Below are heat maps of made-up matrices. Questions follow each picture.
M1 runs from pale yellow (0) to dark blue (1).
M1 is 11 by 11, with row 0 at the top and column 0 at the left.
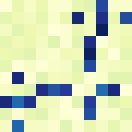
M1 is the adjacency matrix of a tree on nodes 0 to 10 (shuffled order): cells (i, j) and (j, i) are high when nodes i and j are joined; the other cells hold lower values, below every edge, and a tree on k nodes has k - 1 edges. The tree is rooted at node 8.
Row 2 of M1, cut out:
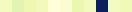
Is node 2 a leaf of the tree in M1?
yes
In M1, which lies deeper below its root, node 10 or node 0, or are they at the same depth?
node 10
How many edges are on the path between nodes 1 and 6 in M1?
1
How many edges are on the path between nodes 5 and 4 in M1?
2
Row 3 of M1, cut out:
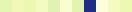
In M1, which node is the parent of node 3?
7
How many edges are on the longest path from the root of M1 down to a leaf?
2
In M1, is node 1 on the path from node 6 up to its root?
yes
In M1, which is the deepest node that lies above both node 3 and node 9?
7
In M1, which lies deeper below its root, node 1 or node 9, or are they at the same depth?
node 9
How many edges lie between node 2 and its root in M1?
1
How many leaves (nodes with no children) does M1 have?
8
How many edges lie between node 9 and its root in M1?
2
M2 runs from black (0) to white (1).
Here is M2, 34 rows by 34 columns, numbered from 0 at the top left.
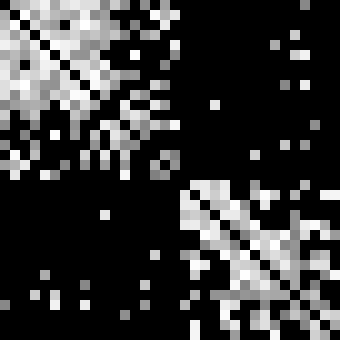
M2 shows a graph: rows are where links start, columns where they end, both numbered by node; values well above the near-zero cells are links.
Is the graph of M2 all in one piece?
yes
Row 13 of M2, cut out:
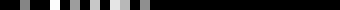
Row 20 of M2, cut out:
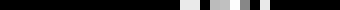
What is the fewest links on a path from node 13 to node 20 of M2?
4
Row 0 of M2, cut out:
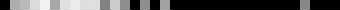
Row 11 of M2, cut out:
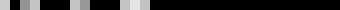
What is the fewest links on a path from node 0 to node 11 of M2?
1
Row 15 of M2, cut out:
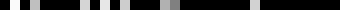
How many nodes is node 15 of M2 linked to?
8
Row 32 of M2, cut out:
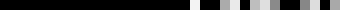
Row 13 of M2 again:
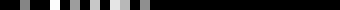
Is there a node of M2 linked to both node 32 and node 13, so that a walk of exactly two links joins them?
no
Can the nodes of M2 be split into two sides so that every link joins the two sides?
no
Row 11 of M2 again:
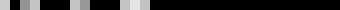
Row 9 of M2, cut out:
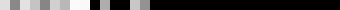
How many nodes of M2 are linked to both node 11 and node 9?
7
